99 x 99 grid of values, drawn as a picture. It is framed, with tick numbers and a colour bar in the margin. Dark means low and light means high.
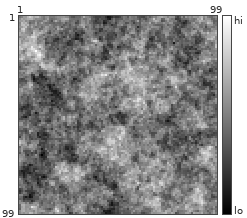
Overall the values sit about 50% of the way up the scale. Neither half mirrors the other. No overall slope runs across the table. The texture is blotchy.
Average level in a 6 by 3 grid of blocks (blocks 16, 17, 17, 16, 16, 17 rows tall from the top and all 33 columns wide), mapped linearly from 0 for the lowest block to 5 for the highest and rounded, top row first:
312 / 352 / 053 / 141 / 144 / 225
